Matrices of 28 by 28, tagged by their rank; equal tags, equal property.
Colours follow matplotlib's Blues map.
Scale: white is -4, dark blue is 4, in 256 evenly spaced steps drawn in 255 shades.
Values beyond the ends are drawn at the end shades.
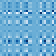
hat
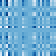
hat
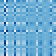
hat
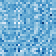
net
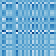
hat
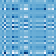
hat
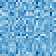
net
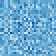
net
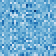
net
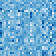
net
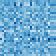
net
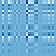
hat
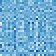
net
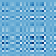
hat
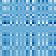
hat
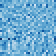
net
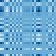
hat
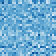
net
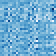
net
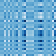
hat
